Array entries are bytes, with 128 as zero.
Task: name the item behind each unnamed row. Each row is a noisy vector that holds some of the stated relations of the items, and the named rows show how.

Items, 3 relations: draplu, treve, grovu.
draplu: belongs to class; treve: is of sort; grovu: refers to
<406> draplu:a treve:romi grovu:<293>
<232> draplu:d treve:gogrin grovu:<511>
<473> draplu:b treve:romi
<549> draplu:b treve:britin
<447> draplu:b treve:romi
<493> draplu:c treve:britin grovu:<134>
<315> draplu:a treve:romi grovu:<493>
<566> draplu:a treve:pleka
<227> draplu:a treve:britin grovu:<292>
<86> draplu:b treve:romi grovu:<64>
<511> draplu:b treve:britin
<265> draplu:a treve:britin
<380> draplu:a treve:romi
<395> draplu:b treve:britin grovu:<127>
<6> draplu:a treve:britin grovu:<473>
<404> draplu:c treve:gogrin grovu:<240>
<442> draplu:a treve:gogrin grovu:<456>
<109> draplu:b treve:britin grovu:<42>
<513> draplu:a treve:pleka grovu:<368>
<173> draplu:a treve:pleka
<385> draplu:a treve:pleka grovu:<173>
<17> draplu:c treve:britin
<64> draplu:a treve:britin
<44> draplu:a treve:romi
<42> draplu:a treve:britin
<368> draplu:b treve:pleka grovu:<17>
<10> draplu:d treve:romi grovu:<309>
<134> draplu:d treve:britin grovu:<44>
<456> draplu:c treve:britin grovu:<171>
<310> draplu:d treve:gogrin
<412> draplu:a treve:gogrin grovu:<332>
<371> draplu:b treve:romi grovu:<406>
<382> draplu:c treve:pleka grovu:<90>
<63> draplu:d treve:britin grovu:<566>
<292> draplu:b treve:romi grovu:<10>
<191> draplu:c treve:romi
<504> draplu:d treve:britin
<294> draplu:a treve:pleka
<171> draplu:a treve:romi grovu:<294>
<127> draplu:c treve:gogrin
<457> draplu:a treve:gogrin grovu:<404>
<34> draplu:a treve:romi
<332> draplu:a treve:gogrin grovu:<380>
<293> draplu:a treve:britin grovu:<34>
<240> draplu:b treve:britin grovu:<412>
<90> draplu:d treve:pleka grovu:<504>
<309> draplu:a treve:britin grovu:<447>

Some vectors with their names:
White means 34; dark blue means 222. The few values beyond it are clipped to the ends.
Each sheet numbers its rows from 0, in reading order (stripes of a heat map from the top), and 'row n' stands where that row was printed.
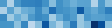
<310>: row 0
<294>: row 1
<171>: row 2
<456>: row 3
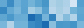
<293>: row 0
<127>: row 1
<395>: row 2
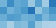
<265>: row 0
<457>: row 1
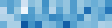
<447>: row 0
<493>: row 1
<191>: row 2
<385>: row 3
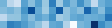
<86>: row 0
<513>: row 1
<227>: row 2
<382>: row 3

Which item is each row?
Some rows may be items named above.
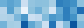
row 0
<447>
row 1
<292>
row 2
<294>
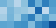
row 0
<240>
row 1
<504>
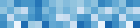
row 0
<10>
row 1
<64>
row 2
<292>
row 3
<10>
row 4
<10>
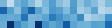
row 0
<382>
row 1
<382>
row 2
<191>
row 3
<368>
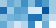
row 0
<315>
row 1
<566>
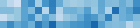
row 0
<371>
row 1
<90>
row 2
<549>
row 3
<404>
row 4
<385>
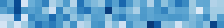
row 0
<42>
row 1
<17>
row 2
<6>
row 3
<442>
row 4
<380>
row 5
<456>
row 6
<44>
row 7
<473>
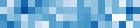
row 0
<232>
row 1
<309>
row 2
<371>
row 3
<493>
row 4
<109>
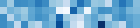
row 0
<134>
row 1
<173>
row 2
<63>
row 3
<511>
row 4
<34>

